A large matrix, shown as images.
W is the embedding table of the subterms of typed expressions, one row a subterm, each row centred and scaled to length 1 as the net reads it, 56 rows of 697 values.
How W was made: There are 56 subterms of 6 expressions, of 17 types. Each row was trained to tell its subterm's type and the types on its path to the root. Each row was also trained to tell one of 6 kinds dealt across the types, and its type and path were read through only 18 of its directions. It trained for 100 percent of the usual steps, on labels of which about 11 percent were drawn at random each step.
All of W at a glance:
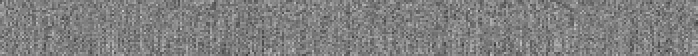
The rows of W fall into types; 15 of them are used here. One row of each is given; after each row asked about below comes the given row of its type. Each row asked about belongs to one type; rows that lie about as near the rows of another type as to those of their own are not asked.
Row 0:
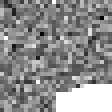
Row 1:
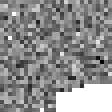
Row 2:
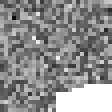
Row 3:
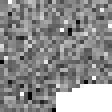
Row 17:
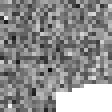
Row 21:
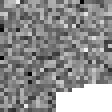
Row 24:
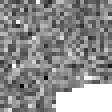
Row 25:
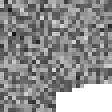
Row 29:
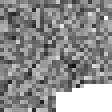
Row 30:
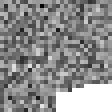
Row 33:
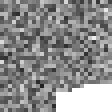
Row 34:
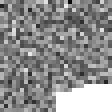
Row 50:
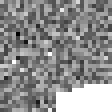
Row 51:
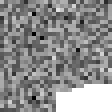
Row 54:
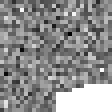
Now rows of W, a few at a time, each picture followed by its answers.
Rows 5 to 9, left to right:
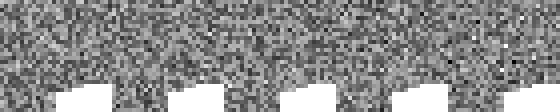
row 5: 34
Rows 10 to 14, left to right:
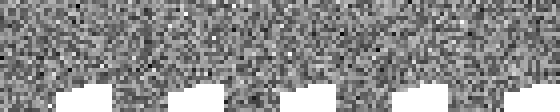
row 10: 21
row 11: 3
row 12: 50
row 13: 51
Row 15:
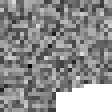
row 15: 29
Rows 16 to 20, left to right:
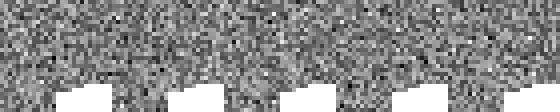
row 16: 2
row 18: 2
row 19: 33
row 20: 54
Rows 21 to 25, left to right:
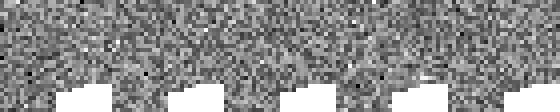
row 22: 25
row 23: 33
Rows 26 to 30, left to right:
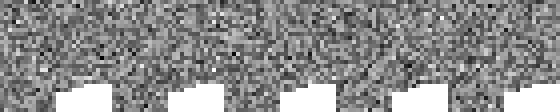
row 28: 0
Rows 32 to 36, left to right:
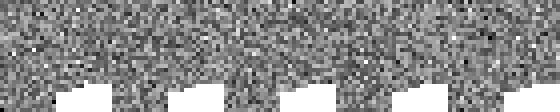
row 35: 21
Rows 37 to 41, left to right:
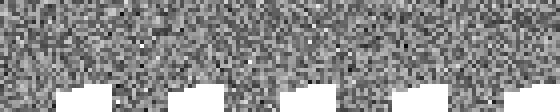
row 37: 33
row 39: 30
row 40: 51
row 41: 34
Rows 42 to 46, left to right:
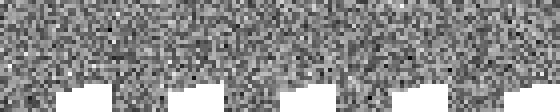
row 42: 50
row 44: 30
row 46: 3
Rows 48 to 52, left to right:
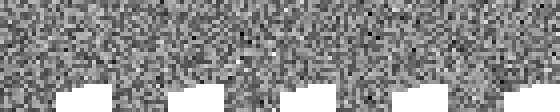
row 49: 51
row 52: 2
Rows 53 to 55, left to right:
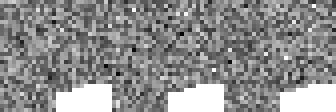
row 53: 50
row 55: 30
